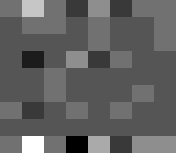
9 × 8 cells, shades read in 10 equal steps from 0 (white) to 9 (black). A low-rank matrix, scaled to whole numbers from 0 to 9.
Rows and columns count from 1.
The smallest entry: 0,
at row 9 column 2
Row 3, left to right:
6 6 6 6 5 6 6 5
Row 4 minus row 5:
0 2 1 -2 1 -1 0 0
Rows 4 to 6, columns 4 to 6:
4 7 5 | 6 6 6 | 6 6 6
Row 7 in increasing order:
5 5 5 6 6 6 6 7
